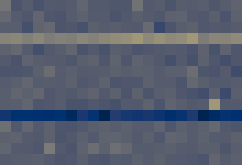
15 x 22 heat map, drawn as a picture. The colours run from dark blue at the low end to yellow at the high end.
Average level on the scale: 30%. Histogram: heavy tails on both sides. Odd lines: rows 4 and 11.
